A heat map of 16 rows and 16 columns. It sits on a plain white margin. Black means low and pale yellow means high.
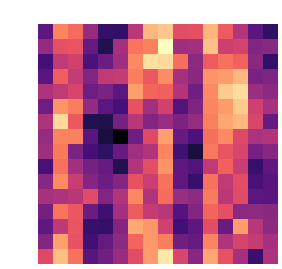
Streaks run downward. Upright stripes repeat 3 times across the table. The ninth with the highest average is the top middle. No overall slope runs across the table.
